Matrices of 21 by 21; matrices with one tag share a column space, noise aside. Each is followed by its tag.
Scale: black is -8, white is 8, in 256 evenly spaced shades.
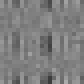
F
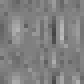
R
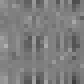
F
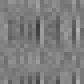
R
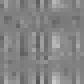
F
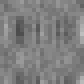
R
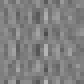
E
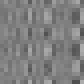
E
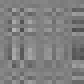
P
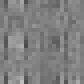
F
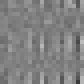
F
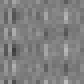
E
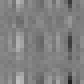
F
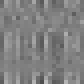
F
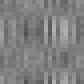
R
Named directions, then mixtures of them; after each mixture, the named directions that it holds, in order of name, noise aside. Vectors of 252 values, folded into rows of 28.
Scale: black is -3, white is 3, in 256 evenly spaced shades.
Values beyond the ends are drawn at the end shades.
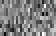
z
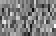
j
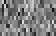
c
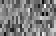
z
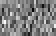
j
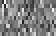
c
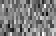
z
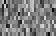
c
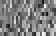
c, z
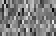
c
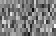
j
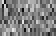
c, z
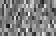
c, z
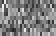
c, z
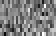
z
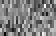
z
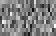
j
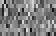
c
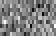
j, z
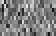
c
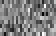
z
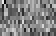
c, z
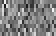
c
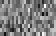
z
